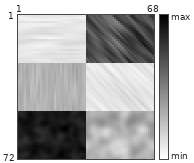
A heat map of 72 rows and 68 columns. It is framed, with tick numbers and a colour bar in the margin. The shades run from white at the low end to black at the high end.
It is made of 3 by 2 panels. Panel 1,1: very low, streaked across, faint in contrast. Panel 1,2: high, slanting down to the right. Panel 2,1: low, streaked downward, faint in contrast. Panel 2,2: very low, slanting down to the right, faint in contrast. Panel 3,1: very high, blotchy, faint in contrast. Panel 3,2: low, blotchy.
